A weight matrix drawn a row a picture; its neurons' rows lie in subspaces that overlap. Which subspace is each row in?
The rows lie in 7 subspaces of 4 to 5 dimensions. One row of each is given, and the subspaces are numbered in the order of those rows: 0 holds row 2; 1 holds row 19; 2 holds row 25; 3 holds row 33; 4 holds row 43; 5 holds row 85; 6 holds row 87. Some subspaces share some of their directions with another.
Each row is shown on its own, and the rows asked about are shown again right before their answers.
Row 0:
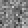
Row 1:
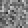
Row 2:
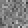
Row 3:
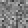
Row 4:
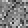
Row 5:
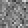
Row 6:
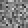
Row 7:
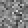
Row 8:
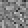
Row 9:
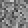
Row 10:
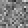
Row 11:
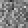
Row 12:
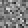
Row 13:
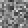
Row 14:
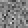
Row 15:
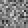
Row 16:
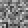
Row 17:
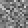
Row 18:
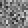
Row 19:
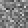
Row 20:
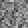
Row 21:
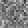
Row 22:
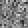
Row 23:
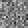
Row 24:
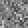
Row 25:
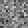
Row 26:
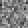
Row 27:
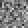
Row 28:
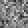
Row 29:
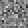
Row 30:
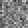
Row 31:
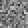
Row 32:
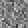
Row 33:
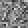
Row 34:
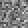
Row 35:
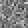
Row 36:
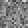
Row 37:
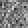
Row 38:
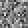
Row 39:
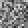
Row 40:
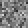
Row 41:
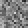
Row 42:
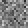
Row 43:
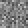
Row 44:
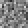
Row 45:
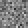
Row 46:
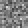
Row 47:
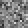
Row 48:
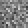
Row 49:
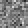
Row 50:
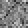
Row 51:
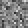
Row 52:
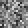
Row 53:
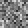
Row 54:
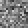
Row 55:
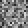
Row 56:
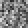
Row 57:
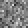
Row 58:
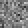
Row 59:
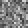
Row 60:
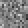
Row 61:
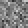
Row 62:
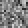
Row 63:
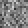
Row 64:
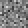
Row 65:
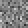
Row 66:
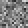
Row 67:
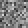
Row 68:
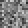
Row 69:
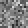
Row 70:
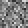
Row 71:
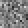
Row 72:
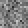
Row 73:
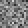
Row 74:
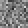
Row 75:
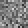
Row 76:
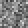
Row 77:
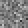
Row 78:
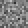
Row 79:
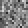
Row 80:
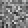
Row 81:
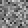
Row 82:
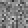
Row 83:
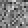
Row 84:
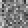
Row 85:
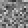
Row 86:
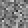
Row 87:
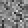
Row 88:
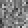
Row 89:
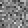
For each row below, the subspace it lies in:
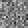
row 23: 4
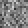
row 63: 1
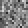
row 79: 1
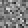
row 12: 3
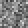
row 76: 6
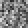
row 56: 1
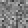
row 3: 4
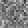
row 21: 2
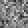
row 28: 2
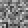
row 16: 3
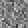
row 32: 1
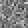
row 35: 6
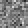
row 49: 0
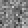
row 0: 0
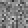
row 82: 4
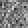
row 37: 6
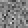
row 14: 4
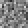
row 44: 3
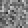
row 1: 1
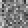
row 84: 2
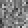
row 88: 0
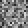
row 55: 2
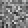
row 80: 3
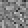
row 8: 3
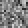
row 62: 4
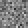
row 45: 1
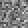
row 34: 3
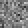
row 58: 6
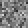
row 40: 6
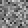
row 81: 2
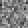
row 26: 6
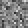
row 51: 0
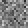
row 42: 2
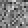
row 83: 0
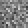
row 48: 3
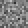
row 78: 3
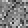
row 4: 4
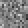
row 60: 0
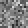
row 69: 4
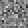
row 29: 5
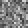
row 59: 0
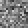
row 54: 1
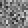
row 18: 2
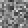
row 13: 3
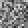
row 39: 3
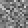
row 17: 1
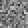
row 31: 1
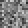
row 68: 4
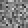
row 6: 0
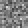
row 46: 0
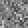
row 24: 6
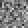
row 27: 3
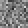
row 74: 0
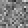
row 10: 5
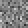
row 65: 3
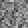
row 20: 4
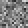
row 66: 5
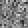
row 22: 6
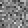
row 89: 2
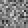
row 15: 2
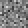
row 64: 5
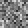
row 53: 2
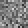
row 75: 0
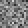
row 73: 2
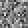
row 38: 6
